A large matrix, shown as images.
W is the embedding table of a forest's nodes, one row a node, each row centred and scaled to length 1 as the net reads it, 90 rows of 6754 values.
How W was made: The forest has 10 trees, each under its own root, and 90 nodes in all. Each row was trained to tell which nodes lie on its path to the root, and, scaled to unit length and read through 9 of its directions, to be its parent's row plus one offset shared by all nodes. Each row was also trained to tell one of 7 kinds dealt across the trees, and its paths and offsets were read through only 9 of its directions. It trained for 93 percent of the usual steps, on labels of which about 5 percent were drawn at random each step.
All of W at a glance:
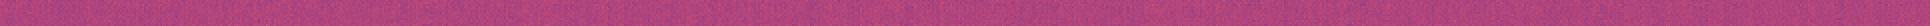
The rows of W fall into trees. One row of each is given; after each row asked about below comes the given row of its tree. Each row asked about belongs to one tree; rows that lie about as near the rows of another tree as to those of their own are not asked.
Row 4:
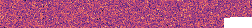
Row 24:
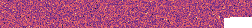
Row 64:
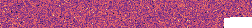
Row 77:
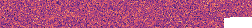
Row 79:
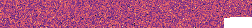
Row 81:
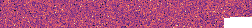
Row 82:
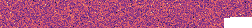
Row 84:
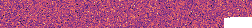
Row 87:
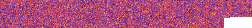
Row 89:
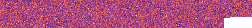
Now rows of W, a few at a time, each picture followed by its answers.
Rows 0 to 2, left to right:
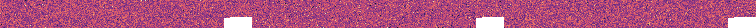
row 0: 4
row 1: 24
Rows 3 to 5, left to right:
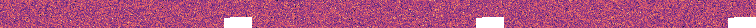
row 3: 81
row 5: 82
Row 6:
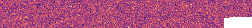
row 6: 64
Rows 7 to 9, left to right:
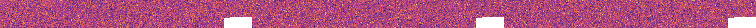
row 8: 82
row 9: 24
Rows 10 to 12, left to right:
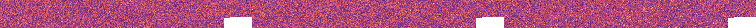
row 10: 79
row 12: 77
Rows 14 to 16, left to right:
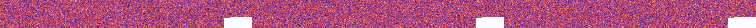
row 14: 4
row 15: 64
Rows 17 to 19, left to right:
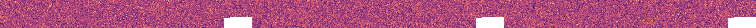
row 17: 82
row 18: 79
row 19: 79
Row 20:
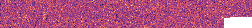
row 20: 81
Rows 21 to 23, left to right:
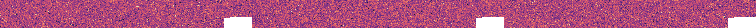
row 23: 24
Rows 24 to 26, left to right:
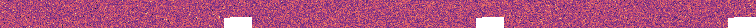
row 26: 4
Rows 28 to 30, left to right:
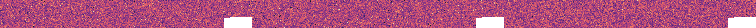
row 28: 81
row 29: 79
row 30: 82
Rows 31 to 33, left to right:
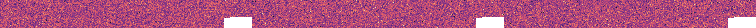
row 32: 84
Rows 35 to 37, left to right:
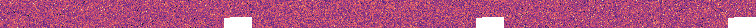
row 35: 64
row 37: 77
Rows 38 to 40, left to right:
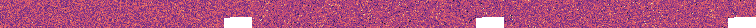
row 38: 81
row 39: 89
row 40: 87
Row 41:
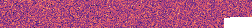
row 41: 84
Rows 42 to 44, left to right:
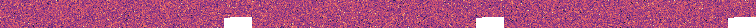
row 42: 82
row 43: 89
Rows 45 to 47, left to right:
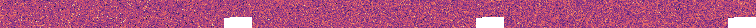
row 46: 81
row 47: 79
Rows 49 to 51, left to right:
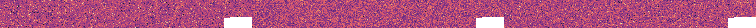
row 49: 24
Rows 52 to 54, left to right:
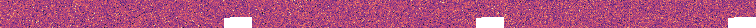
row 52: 89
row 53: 77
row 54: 89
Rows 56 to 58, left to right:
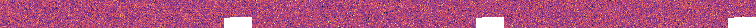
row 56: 79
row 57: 81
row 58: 24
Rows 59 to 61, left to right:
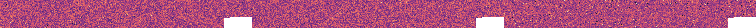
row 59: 89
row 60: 87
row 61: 89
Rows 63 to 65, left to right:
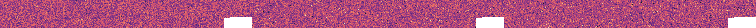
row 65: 82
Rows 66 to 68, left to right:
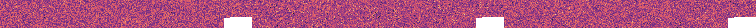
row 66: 89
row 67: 82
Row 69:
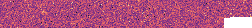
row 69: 81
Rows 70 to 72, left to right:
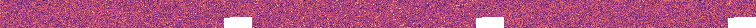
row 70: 4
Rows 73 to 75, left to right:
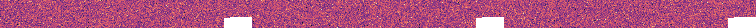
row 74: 77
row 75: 79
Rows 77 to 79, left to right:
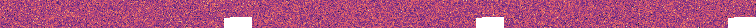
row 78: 4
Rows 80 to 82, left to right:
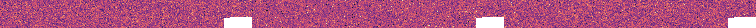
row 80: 89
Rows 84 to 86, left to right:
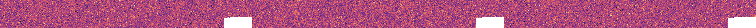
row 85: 81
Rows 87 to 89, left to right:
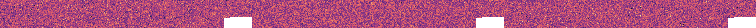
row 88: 82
